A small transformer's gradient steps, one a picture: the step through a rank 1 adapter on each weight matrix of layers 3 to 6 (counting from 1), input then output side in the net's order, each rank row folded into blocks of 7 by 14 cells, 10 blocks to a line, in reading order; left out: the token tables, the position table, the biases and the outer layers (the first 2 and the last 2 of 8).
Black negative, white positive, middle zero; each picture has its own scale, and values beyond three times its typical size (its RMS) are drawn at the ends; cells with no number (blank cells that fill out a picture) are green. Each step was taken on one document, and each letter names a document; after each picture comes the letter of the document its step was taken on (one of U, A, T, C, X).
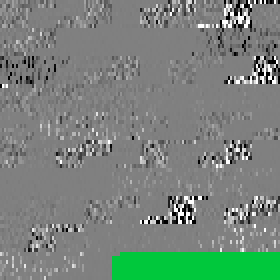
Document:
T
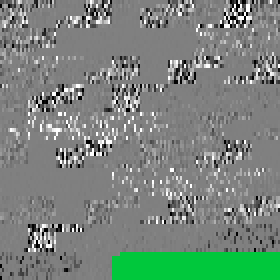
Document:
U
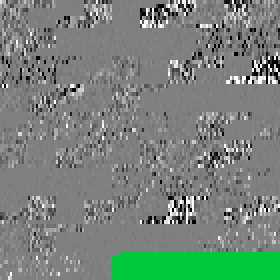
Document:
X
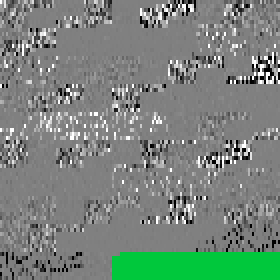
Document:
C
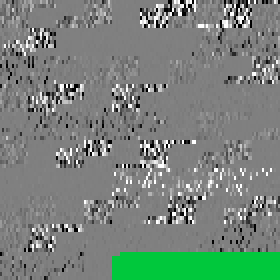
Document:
T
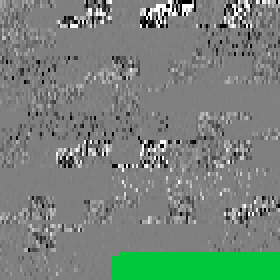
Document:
X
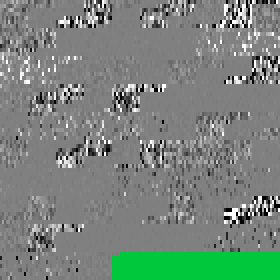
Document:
X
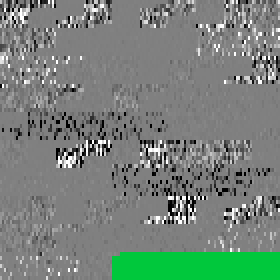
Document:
X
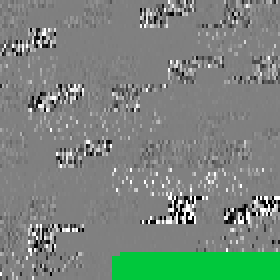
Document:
C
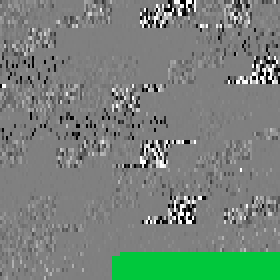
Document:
T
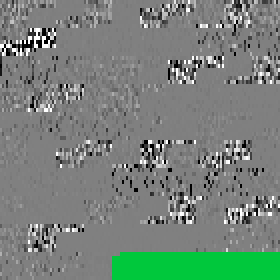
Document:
C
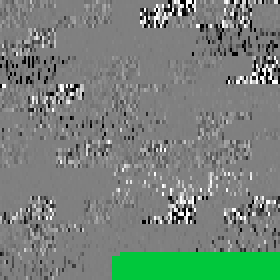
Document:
T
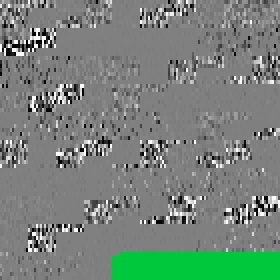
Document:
C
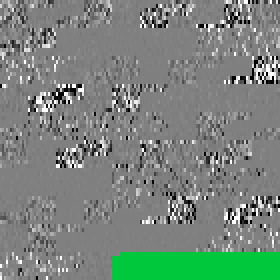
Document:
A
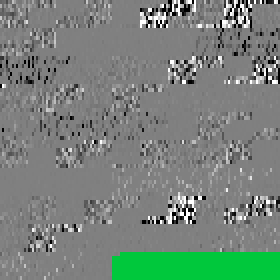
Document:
T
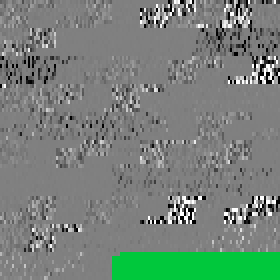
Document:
T
